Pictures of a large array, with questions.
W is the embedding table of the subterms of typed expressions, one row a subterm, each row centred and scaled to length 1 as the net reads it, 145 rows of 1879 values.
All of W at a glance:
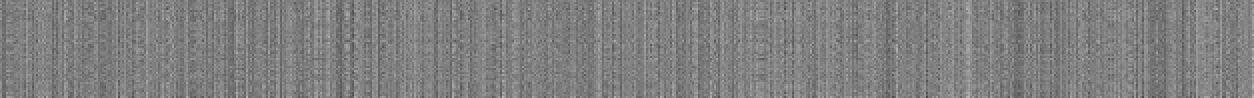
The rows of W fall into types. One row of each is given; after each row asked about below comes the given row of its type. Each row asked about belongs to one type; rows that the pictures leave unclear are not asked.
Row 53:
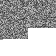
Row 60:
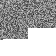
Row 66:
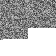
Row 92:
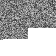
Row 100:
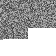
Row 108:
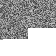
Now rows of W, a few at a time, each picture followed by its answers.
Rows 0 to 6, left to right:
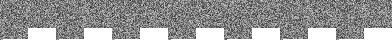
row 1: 108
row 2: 100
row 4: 60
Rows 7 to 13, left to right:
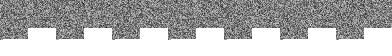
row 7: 66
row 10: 66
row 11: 108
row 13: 60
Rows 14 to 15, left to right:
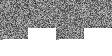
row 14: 60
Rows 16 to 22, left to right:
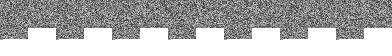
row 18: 92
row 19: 108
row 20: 53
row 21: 92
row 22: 66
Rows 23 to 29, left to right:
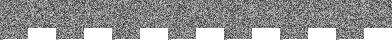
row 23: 92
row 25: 100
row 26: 92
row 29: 66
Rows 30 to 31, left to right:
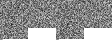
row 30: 100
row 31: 100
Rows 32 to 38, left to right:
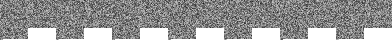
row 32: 66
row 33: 53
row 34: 108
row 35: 60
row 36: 53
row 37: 60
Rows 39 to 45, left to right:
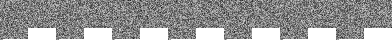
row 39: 60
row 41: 53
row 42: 66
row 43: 53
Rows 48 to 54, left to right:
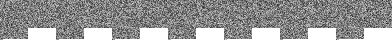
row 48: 60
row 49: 108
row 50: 66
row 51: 108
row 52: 66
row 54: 66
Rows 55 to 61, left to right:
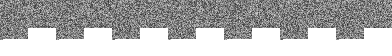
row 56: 92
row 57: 60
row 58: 53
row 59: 92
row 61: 60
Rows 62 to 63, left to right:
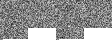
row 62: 100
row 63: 100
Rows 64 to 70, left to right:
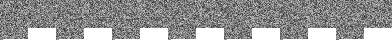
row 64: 60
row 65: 66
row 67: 92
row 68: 108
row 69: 108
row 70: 92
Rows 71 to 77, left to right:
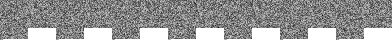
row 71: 92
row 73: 53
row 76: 108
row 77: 66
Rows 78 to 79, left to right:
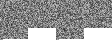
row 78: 60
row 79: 66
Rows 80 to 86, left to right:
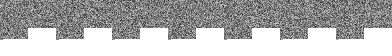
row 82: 53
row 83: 100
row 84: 108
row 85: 66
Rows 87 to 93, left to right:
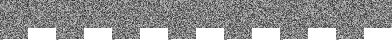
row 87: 60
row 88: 53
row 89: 53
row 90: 60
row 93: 60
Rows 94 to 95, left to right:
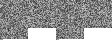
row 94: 108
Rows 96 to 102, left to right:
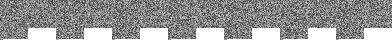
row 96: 92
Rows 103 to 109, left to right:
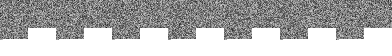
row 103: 100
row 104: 92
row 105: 108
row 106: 100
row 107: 66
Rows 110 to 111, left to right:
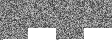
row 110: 92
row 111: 53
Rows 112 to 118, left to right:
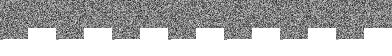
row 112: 60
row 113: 53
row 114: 53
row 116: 92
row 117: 92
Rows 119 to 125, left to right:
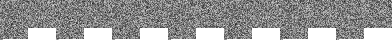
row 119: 100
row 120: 53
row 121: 108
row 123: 100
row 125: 66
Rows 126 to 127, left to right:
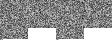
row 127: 53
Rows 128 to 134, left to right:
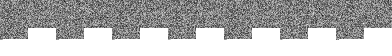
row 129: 53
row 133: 53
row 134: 92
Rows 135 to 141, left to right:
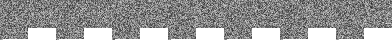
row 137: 60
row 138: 108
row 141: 108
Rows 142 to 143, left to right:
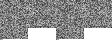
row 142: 53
